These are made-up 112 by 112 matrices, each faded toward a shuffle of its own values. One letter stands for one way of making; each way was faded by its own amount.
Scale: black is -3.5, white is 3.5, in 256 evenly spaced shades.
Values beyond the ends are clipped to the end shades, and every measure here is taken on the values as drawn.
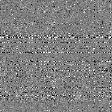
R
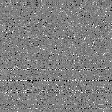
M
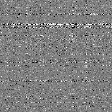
R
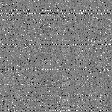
M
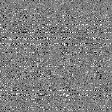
R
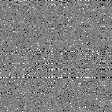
M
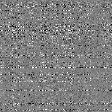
R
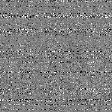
R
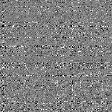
R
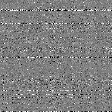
R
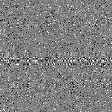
M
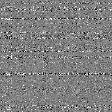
R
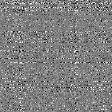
R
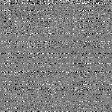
R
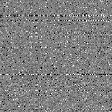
M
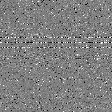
M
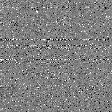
M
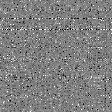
M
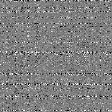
R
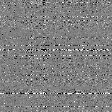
R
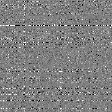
R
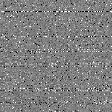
M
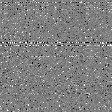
M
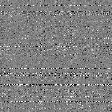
R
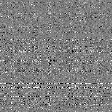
R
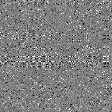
M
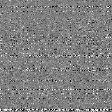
R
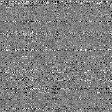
R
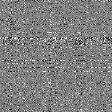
R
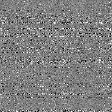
R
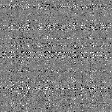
R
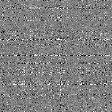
R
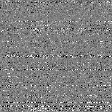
R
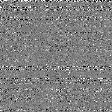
R
